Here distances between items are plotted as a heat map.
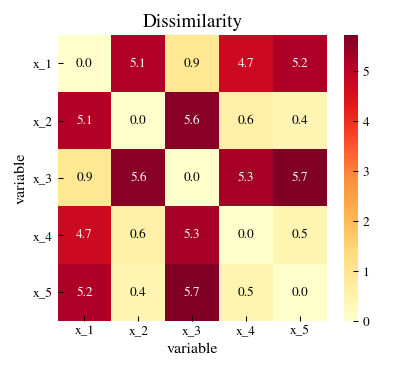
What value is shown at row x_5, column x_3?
5.7
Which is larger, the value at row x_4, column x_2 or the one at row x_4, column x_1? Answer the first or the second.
the second
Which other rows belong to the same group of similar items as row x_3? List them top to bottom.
x_1
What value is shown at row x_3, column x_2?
5.6
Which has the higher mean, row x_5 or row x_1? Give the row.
x_1
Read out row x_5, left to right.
5.2 0.4 5.7 0.5 0.0
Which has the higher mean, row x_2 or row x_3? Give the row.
x_3
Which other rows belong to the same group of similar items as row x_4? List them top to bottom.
x_2, x_5
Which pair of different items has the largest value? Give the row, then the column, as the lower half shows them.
x_5, x_3
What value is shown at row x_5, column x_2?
0.4
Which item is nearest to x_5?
x_2
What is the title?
Dissimilarity
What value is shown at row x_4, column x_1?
4.7
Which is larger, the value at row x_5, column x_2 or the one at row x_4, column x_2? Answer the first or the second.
the second
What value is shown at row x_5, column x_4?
0.5
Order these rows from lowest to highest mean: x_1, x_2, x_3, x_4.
x_4, x_2, x_1, x_3
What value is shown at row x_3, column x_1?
0.9
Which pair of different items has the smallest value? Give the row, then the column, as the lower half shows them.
x_5, x_2
